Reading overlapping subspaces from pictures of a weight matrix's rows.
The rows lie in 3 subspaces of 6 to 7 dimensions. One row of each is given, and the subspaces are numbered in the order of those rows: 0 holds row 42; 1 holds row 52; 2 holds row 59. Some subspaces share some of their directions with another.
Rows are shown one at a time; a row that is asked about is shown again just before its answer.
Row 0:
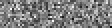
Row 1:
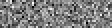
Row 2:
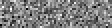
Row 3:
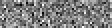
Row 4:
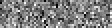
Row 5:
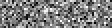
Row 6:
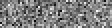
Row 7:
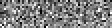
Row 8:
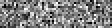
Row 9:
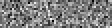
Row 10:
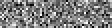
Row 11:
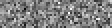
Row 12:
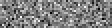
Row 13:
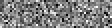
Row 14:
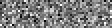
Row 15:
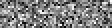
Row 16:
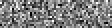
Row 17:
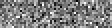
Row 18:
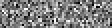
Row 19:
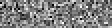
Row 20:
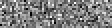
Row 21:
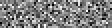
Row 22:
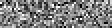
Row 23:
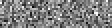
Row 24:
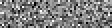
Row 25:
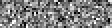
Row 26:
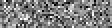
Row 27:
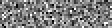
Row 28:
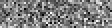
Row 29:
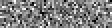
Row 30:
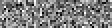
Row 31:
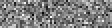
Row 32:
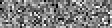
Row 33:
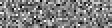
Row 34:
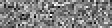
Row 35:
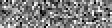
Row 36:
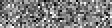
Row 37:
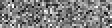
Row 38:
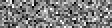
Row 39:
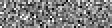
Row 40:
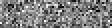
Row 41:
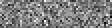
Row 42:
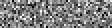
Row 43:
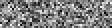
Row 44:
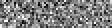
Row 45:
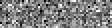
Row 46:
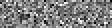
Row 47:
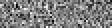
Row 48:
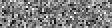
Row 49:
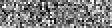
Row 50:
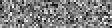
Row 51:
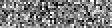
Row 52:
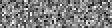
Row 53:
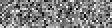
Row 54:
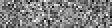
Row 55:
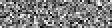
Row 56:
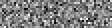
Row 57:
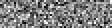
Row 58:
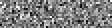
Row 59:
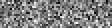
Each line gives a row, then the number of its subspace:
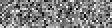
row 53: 2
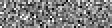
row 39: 0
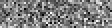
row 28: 2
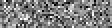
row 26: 2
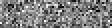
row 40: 0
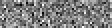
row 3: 0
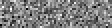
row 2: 2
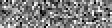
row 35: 0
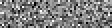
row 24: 0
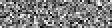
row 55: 2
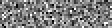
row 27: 0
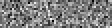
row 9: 2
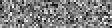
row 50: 2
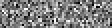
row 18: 2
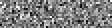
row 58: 0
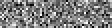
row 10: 0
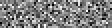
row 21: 0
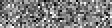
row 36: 0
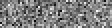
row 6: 0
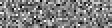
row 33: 0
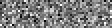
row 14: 0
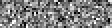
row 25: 2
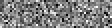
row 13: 0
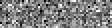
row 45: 0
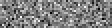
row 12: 0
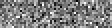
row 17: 0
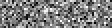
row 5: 2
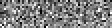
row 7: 0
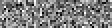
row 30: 0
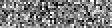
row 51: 1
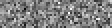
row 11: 2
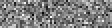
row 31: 0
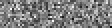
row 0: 2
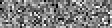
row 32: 2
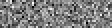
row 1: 1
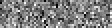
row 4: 1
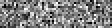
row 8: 2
